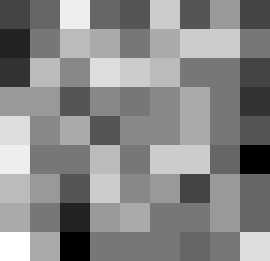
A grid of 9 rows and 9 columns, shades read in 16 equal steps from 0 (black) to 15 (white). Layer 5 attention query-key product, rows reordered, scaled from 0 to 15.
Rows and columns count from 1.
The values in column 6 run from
7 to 12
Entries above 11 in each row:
2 2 2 0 1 3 1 0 2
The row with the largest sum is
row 2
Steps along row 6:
down same up down up same down down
